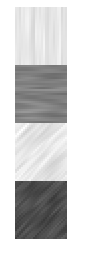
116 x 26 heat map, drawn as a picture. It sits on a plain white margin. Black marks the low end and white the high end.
The table splits into 4 rows of 1 panel. Panel 1,1: very high, streaked downward, faint in contrast. Panel 2,1: middling, streaked across, faint in contrast. Panel 3,1: very high, slanting up to the right, faint in contrast. Panel 4,1: low, slanting up to the right, faint in contrast.
